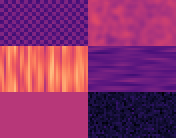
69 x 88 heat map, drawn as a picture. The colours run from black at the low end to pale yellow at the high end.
It is made of 3 by 2 panels. Panel 1,1: low, checkered. Panel 1,2: middling, blotchy, faint in contrast. Panel 2,1: high, streaked downward. Panel 2,2: low, streaked across, faint in contrast. Panel 3,1: middling, flat. Panel 3,2: very low, fine-grained, faint in contrast.
